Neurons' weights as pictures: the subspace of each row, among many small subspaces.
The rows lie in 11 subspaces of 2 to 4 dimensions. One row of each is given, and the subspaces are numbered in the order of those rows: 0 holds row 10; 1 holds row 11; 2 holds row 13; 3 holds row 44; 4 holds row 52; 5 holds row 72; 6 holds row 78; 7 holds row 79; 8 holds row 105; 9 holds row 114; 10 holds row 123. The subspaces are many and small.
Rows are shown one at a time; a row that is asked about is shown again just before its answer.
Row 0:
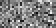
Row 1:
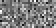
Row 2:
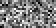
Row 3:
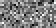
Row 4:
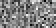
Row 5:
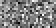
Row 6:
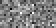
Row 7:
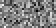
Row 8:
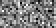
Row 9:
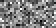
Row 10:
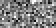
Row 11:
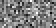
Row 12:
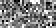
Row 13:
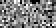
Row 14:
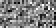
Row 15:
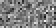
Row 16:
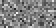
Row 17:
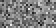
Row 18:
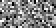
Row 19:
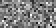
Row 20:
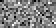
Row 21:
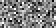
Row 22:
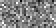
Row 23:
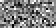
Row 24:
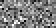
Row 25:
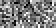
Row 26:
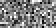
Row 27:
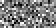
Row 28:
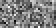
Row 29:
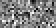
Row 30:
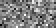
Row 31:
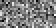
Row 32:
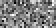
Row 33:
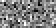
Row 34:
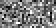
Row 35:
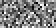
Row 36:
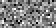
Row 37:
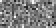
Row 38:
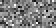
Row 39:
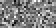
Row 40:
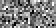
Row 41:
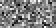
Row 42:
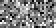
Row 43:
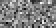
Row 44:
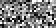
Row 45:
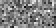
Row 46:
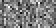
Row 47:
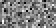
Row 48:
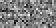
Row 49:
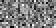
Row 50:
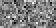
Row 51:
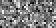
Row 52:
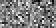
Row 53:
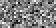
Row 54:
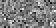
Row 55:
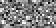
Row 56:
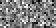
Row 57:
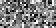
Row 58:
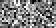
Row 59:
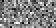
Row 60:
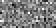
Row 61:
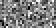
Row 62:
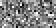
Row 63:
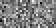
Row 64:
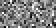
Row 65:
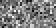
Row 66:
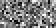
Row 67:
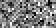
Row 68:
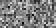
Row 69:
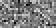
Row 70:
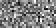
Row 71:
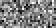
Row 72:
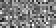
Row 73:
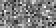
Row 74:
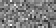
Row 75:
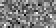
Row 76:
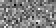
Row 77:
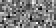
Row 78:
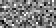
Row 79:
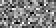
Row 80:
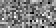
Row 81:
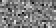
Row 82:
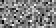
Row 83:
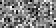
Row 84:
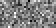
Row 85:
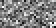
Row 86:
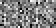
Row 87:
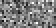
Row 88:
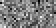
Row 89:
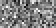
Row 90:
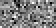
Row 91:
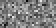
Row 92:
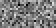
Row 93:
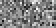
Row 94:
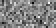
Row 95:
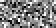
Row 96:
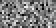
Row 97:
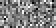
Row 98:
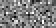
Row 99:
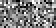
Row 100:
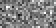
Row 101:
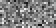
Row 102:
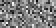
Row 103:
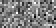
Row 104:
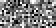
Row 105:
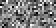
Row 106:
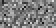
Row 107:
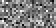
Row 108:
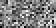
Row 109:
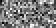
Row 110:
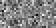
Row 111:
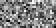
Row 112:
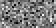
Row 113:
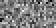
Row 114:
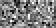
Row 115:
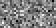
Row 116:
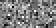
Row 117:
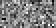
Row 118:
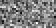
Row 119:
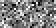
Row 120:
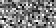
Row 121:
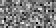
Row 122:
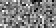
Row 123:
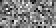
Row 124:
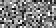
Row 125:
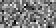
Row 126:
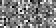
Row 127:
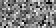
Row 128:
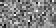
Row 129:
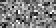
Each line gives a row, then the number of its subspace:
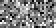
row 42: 5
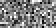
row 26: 0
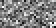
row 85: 4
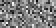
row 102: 5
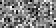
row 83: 1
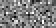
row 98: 0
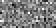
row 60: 5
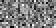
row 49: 5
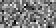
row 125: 7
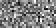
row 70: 5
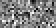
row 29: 7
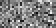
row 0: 3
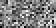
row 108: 4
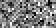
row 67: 4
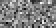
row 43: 0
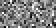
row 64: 7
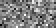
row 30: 3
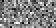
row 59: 7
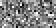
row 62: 8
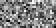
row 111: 8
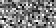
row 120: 9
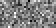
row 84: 6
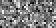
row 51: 9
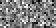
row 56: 2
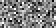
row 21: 3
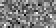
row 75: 8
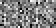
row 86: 1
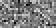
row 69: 10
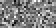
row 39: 6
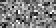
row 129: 8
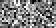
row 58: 6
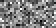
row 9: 4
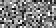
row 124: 3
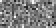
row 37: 2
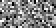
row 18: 5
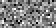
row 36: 6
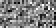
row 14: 4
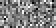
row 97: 3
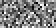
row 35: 7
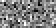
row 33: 8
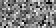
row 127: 4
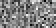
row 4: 3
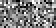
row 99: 3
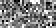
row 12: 2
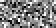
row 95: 8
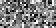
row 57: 2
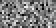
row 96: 7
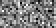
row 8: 6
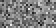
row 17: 4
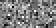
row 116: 8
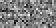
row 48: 7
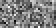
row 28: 10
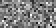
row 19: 10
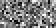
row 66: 4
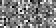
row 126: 1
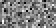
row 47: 2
